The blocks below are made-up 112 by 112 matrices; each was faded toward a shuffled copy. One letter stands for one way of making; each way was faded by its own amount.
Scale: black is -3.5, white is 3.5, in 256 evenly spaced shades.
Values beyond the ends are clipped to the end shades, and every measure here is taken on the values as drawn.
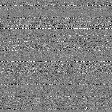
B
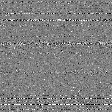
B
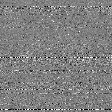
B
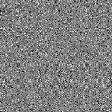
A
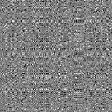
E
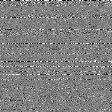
B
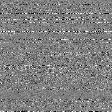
B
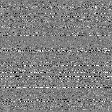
B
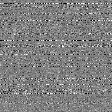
B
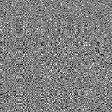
E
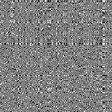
E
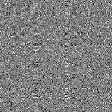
A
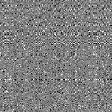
E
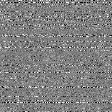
B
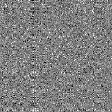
A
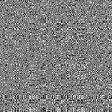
E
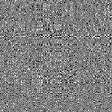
E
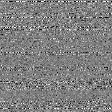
B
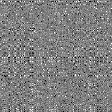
E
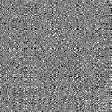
E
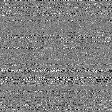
B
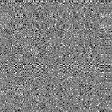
E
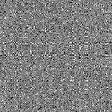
A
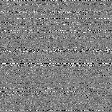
B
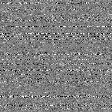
B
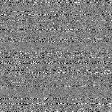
B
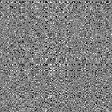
E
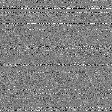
B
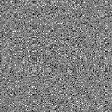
A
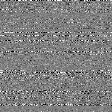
B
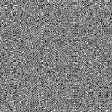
A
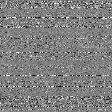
B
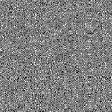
A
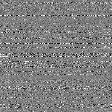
B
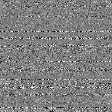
B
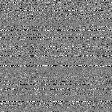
B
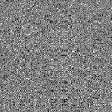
A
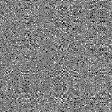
A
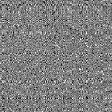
E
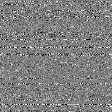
B
